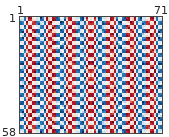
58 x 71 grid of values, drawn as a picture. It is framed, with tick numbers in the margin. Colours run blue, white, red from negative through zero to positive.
Stripes: upright, repeating 7 times. Slope: none. Average level on the scale: 50%. Mirror symmetry: left to right and top to bottom.
